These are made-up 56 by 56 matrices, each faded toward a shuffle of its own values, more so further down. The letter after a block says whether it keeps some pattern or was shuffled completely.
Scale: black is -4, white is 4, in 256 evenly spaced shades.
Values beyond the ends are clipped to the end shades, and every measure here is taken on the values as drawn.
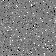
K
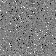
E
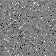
K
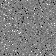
E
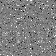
E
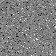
K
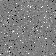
K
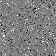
E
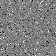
E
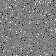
K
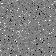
K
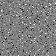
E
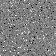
K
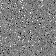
E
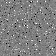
K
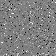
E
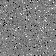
K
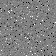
K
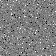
K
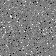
K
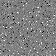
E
